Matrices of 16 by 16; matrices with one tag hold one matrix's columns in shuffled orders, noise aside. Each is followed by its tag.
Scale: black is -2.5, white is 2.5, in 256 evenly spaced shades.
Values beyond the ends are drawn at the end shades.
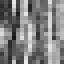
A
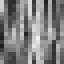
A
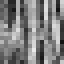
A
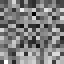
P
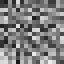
P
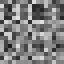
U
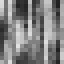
A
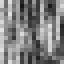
A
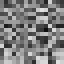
P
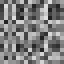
U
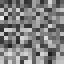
P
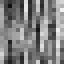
A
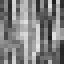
A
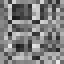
U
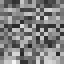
P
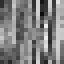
A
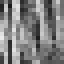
A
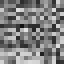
P
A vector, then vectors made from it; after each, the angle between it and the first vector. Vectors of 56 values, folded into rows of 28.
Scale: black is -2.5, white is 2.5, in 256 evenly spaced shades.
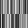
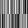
nearly parallel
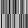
nearly opposite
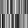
nearly parallel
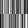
partly aligned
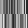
orthogonal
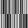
nearly opposite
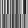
partly aligned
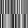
partly aligned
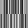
partly opposed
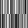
nearly parallel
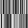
nearly opposite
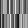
nearly parallel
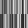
orthogonal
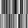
partly opposed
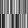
nearly parallel
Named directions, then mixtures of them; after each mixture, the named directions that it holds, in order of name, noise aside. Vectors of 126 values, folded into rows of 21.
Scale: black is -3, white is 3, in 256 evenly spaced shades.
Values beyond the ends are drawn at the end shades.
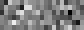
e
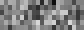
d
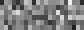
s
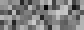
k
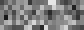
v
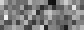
v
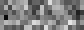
d, v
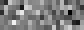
e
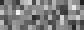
k, s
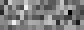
d, e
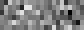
e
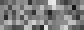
v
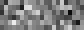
e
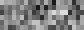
d, k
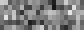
e, v
